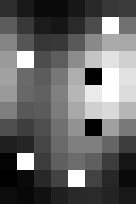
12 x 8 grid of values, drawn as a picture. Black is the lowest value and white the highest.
Six lone cells stand out: four far higher and two far lower than their neighbours. The bottom left is the ninth with the lowest average. No single row or column stands out from its neighbours. The ninth with the highest average is the middle right.
